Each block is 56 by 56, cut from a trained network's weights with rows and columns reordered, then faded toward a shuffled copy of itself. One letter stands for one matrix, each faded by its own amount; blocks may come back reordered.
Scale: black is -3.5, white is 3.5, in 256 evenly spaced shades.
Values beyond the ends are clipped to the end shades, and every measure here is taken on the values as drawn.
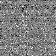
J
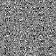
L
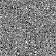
L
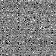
J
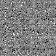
J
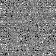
J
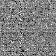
J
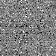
J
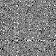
L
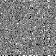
L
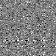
L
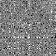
L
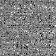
J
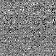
J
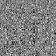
L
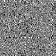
L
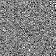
L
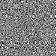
L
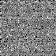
J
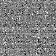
J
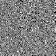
L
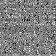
J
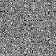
L
